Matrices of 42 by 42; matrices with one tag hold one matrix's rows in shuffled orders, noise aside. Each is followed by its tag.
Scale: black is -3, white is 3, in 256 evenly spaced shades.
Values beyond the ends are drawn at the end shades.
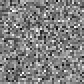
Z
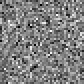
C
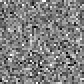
C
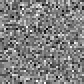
Z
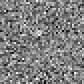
Z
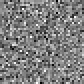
Z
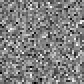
C
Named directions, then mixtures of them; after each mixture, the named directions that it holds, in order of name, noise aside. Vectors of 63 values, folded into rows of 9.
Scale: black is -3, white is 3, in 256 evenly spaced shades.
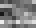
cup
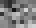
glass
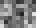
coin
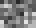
coin, cup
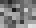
coin, glass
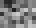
glass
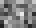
coin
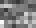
coin, cup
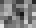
coin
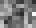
coin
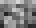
coin, glass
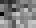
cup, glass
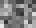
coin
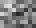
coin, glass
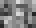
coin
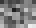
coin, glass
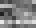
cup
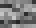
cup, glass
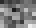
coin, glass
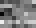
cup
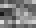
cup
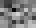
glass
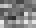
coin, cup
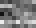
cup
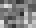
coin, cup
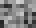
coin, cup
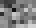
glass
